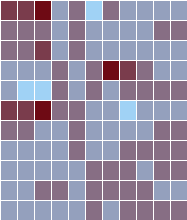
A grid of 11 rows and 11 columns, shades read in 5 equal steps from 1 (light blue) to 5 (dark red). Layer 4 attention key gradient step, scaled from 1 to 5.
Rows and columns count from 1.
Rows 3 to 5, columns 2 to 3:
3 4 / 2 2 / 1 1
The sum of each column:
29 28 31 26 28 26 28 28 27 28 28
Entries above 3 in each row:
3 0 1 2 0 3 0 0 0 0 0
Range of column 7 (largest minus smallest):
3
